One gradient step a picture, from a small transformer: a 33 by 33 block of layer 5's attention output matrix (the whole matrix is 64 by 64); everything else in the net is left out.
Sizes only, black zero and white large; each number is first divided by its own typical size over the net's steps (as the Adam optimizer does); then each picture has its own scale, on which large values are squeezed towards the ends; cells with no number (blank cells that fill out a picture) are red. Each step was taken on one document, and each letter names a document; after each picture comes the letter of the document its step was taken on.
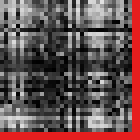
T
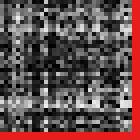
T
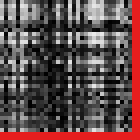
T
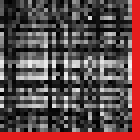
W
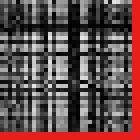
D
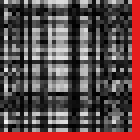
D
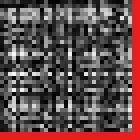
T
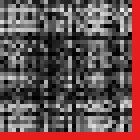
T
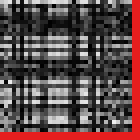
D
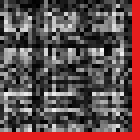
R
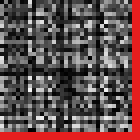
W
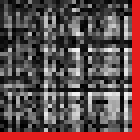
R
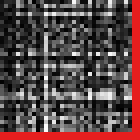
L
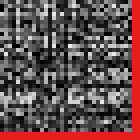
R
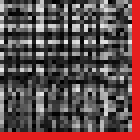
W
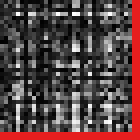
L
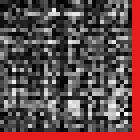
R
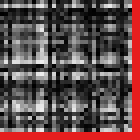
W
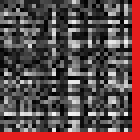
R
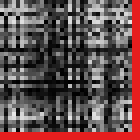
T
